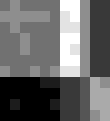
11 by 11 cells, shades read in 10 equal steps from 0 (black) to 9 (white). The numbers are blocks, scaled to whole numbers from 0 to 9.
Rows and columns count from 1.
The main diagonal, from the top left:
4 5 4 4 4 4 8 2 3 6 6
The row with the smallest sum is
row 11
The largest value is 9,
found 8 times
